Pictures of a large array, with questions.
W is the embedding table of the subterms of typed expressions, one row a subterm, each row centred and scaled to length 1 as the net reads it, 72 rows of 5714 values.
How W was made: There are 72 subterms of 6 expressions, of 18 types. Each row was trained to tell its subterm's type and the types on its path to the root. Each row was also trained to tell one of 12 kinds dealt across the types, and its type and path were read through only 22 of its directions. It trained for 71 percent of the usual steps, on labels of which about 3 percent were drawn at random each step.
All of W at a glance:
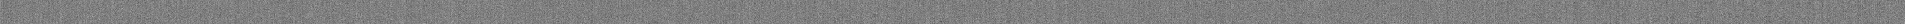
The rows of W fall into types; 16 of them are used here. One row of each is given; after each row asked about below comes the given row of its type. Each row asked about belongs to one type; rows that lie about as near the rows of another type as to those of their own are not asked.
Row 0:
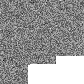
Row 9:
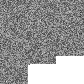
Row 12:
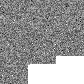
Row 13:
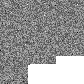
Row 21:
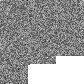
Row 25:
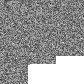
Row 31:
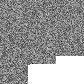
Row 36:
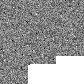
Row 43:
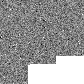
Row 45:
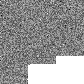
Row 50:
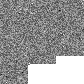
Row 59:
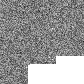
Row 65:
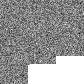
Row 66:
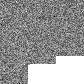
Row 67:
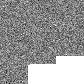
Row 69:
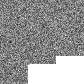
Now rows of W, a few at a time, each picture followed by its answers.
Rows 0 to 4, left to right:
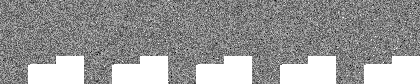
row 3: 50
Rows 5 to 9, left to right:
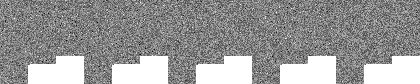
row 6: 0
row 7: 9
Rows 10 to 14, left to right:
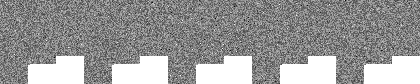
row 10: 69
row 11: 69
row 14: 9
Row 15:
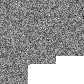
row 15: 50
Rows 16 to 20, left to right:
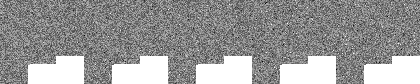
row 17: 31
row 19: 31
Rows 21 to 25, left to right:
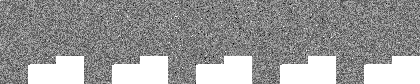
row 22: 31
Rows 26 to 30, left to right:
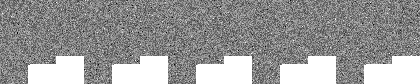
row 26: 36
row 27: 43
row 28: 21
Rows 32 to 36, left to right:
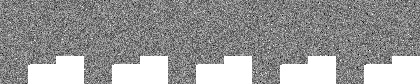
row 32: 65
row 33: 45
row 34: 0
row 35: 36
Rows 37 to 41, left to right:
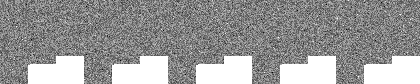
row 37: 69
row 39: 0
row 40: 25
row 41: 65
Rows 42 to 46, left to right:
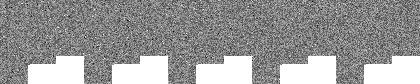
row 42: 50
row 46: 66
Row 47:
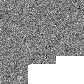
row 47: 50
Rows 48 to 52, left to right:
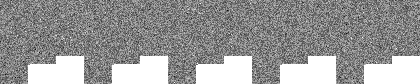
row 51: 59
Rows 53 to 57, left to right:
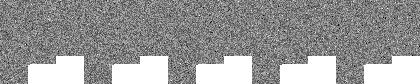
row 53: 43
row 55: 0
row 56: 31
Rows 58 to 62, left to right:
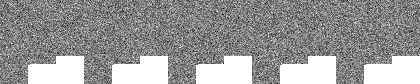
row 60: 65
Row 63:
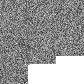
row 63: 69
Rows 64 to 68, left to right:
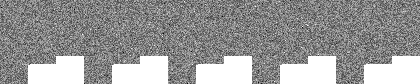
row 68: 65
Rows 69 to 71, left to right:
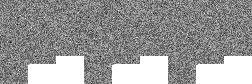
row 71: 67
